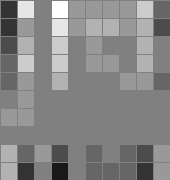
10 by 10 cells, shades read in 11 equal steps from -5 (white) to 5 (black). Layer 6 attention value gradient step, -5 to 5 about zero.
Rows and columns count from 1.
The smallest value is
-5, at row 1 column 4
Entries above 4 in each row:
0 0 0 0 0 0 0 0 0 0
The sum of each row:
-12 -8 -6 -9 -3 -1 -2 0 3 10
